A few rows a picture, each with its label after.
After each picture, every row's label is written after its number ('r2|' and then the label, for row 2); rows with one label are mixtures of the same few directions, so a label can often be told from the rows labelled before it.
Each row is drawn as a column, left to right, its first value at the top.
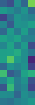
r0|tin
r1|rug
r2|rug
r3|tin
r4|rug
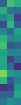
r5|tin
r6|rug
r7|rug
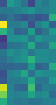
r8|tin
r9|rug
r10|tin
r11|tin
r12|rug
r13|tin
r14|tin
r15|tin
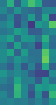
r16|tin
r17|rug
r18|rug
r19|rug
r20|tin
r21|tin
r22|rug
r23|tin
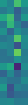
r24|tin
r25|rug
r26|rug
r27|tin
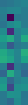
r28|rug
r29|tin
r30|tin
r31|rug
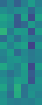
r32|tin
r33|rug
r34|rug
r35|tin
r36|tin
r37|tin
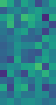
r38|tin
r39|rug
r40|rug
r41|tin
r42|rug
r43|rug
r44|tin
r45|tin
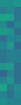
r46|tin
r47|tin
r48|tin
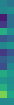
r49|rug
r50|rug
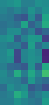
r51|tin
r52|rug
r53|rug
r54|tin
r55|tin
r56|tin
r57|rug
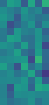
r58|rug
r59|tin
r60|rug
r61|rug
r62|rug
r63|rug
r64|tin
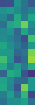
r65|rug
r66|tin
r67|rug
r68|tin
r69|rug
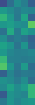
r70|rug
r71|tin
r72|tin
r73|tin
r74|tin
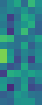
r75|rug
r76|tin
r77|rug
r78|tin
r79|rug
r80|tin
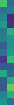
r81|rug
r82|rug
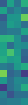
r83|tin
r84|rug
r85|rug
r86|tin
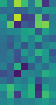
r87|tin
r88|tin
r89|tin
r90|rug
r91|rug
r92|rug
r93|tin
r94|rug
